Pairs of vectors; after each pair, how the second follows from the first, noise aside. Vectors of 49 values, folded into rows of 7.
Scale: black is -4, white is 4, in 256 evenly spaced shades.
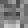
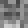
copied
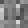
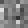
copied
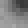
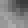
copied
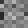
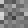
negated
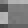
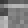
wrapped around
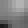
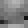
wrapped around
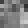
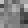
negated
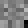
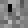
wrapped around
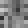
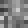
negated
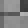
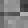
copied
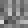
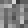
wrapped around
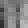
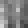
negated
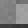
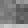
negated
